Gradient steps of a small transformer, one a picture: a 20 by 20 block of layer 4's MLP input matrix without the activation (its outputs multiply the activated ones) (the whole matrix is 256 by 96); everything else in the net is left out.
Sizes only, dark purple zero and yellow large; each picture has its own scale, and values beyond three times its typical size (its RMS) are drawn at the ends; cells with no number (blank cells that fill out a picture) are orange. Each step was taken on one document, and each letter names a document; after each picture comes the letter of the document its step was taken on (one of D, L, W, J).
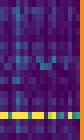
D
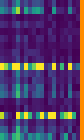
D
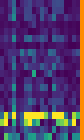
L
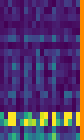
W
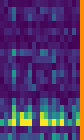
L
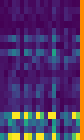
W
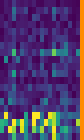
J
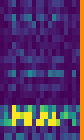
L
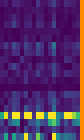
W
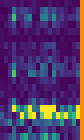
J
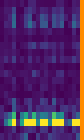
L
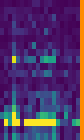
J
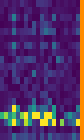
J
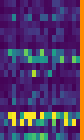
L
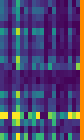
D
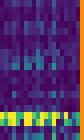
W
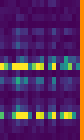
D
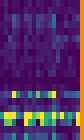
W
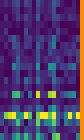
W
